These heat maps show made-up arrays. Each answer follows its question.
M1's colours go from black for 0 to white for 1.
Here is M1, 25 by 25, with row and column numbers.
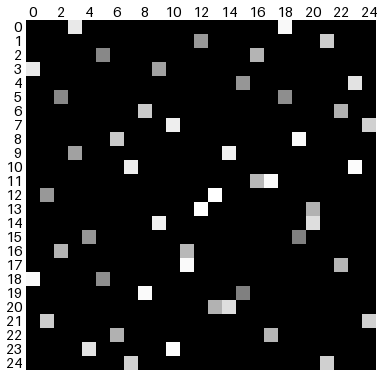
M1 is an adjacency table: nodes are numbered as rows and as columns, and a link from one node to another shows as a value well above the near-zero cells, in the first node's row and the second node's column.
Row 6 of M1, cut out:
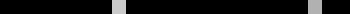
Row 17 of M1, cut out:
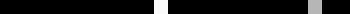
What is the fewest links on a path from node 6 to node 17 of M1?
2
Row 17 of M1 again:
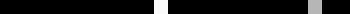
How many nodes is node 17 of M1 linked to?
2
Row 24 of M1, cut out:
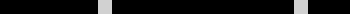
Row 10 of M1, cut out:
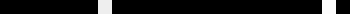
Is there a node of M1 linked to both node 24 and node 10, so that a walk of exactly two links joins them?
yes
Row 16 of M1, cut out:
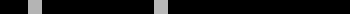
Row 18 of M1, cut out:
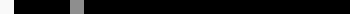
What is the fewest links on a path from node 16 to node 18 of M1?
3
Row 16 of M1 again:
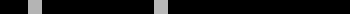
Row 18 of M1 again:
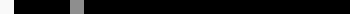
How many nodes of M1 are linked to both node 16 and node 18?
0
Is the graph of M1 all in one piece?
yes
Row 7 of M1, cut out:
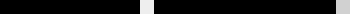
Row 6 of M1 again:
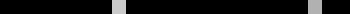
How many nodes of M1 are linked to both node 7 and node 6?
0
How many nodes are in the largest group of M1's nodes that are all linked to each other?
2
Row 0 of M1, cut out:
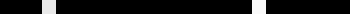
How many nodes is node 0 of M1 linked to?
2
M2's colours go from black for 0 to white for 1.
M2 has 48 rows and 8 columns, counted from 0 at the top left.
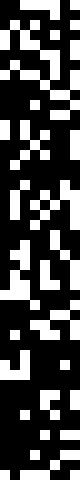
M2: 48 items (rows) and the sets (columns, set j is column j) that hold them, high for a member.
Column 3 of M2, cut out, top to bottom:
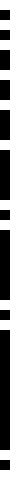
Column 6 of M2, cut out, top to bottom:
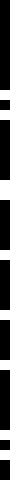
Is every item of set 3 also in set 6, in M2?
no
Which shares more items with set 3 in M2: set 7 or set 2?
set 7
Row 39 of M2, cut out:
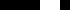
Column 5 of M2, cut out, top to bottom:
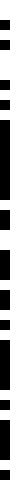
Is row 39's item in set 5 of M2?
yes
